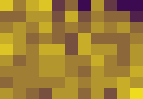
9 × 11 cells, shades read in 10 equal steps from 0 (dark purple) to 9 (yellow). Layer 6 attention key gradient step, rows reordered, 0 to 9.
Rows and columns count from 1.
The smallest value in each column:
4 4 4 3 2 3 0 4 2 0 0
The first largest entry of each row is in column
1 6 4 1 1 8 11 10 11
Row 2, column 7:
3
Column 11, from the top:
0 1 4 5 6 6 7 6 9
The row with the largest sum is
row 5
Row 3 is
5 6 5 7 4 5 4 6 5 6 4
